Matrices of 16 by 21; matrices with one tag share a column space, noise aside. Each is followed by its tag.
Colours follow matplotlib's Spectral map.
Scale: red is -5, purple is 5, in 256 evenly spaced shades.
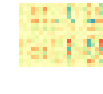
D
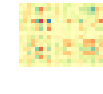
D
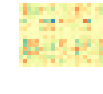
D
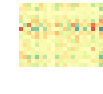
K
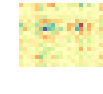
K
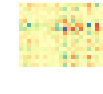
K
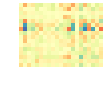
K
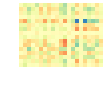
D
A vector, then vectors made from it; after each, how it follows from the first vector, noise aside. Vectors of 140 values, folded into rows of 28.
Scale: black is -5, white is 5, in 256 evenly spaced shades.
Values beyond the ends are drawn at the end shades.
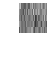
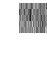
reversed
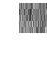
reversed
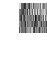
scaled up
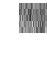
reversed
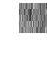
reversed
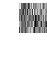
scaled up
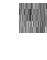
reversed
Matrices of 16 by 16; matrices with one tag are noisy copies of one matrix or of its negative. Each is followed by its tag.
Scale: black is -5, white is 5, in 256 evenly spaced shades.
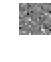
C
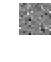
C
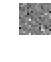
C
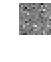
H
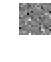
C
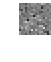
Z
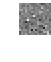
Z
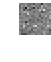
H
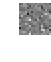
C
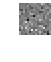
Z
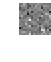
C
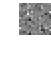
C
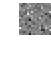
C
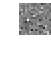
Z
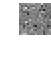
H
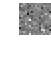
C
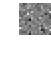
C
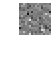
C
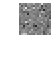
H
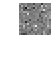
H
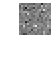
H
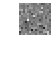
Z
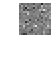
H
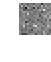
H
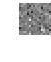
C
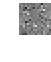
H
